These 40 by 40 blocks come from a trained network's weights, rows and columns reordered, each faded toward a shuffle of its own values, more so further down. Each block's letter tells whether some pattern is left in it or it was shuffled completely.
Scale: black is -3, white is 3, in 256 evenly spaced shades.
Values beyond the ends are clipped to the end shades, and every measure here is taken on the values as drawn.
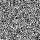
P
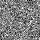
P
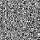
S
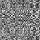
S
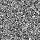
P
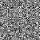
S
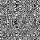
S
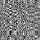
S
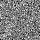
P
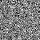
P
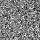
P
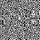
S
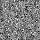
P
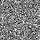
P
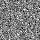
P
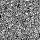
P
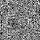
S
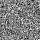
P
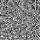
S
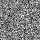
P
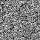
P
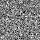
P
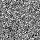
P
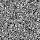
P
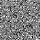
S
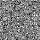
S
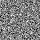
S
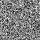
P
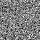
P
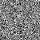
S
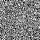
S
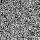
S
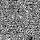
S
